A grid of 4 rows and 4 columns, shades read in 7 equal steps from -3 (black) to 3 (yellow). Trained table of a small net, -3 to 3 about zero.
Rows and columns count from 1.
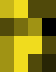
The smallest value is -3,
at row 2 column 4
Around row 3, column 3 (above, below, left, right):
1 -1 3 -1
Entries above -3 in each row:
4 3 4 4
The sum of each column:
3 9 2 -7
